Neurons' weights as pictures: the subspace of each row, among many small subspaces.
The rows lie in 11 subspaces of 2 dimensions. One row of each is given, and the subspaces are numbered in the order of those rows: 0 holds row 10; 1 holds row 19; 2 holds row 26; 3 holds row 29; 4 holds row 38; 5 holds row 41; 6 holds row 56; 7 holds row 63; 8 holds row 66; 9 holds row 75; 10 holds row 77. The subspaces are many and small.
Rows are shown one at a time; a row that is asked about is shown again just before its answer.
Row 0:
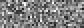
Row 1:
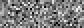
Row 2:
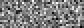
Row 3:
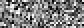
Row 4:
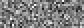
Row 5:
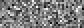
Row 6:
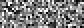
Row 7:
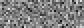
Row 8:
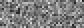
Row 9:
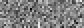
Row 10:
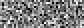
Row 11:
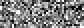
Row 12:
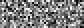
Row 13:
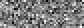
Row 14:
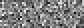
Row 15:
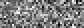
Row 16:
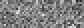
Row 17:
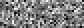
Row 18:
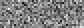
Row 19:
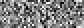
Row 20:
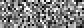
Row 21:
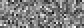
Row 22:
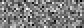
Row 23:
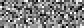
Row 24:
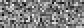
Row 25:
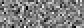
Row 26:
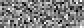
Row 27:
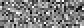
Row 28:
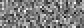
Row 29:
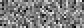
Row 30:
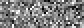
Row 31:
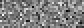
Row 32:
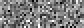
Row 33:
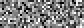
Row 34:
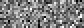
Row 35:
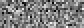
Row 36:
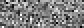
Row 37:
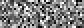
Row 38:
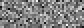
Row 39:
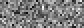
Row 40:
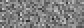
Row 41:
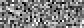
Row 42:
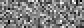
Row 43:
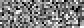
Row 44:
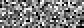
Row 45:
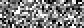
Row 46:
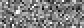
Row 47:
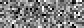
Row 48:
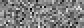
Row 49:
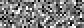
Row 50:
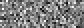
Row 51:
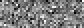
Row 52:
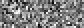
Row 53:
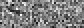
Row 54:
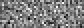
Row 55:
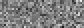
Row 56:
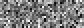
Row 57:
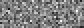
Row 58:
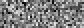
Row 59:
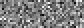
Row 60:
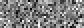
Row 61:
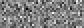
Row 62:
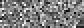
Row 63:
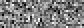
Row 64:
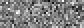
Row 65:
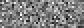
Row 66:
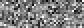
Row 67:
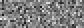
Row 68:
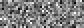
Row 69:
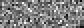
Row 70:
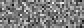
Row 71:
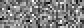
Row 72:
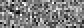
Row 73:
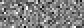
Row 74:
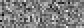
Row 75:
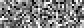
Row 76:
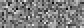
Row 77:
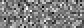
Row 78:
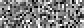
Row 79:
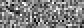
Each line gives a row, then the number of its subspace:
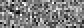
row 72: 5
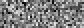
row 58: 1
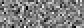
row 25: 10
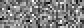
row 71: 9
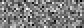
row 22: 10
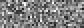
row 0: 1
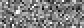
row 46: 0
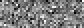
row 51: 8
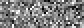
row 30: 4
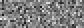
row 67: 7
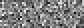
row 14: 8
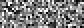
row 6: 10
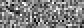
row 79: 5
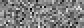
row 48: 9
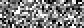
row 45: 0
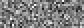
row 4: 0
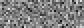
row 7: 2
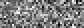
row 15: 0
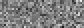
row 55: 2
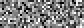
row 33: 5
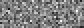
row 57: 6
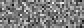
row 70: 5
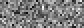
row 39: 0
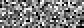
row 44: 8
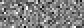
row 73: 10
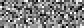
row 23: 4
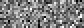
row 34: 6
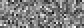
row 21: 3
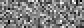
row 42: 2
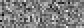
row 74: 7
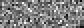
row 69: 2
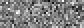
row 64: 4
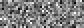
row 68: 7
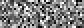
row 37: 1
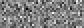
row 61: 10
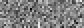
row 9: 6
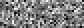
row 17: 8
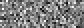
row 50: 3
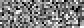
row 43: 6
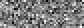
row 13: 8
